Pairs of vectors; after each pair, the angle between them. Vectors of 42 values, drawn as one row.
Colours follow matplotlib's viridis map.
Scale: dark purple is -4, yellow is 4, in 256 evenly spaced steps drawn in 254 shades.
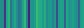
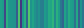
orthogonal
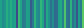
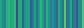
nearly parallel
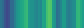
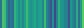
orthogonal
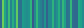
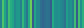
partly aligned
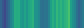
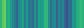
nearly opposite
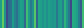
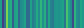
partly opposed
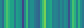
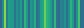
partly aligned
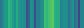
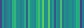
orthogonal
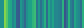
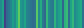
nearly opposite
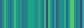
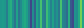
partly opposed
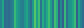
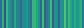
partly aligned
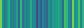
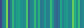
orthogonal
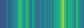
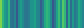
orthogonal
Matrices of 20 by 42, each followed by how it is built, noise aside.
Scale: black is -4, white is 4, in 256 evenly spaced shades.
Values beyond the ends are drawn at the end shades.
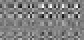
low rank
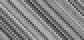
Toeplitz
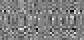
low rank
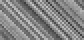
Toeplitz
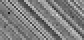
Toeplitz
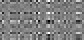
low rank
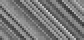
Toeplitz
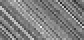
Toeplitz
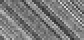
Toeplitz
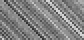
Toeplitz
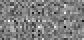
low rank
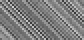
Toeplitz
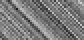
Toeplitz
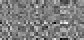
low rank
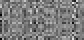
low rank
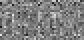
low rank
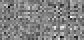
low rank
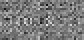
low rank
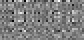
low rank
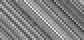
Toeplitz
